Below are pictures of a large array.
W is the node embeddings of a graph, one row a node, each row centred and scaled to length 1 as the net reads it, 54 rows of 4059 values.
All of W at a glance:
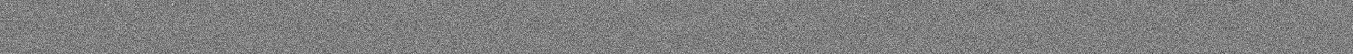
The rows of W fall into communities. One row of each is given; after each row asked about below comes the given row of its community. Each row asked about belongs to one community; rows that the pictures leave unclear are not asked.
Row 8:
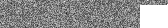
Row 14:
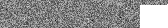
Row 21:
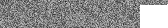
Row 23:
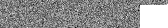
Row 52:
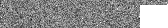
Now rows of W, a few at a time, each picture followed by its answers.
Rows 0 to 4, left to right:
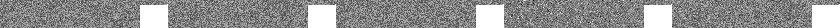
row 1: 8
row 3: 8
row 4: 8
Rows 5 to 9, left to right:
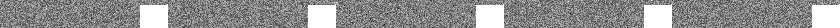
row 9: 23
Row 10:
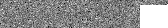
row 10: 8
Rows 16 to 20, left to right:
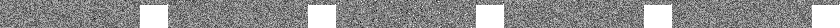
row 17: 21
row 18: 23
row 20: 21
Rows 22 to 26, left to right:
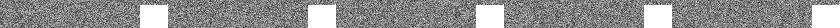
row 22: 52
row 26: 23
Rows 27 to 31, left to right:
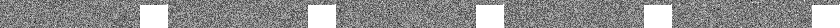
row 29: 21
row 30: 8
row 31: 21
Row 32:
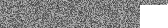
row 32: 23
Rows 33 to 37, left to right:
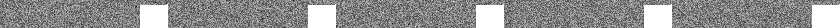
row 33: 52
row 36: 21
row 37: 14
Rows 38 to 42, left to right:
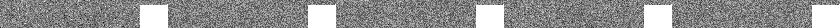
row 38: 14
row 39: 52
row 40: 8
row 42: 8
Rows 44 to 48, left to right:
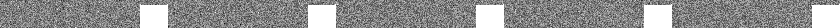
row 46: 23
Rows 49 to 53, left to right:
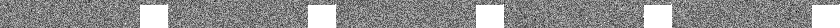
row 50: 21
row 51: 21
